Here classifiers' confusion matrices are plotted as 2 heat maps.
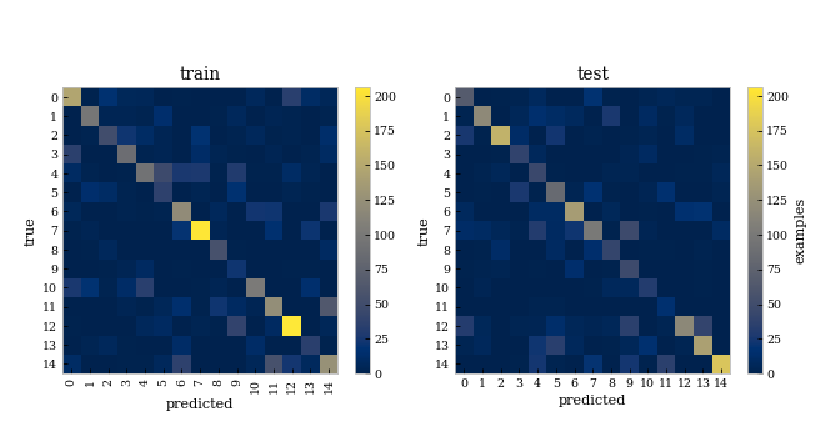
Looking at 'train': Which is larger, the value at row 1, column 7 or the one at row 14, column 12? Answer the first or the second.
the second
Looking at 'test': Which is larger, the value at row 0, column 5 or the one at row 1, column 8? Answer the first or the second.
the second
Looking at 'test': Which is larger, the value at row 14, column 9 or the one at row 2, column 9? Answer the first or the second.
the first
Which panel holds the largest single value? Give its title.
train
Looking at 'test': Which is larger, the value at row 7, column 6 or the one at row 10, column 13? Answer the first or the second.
the first
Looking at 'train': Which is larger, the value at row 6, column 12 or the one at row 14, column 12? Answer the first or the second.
the second
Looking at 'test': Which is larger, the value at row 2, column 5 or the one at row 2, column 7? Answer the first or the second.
the first
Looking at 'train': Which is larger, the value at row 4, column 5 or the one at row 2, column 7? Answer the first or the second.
the first
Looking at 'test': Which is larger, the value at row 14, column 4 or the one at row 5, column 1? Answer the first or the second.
the first
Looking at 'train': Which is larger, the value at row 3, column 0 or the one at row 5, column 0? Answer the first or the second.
the first
